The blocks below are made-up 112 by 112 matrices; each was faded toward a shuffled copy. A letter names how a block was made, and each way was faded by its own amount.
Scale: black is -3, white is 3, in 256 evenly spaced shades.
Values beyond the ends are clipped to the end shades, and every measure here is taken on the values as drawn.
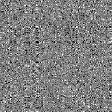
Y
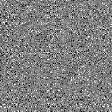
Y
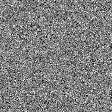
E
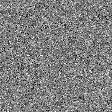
E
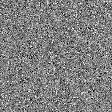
E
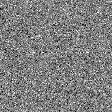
E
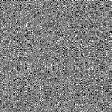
Y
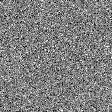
E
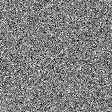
E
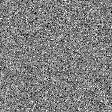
E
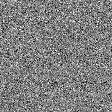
E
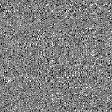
Y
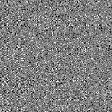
Y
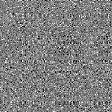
Y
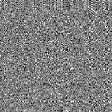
Y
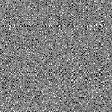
Y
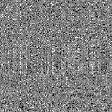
Y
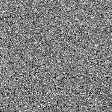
E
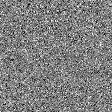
E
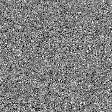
E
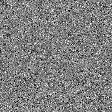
E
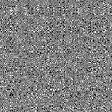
Y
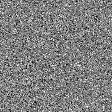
E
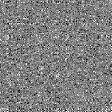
Y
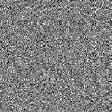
Y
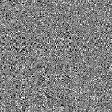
Y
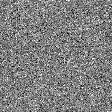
E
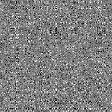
Y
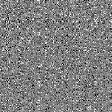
Y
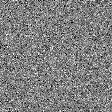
E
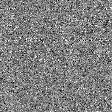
E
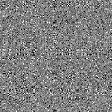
Y
